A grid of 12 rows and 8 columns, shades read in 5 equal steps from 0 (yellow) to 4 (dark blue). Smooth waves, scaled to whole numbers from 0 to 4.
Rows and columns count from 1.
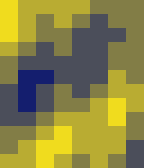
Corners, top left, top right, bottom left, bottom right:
0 2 1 3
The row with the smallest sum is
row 11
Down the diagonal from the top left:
0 1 2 2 3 3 1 1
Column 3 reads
1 2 2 3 3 4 3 3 2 1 0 0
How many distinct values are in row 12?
4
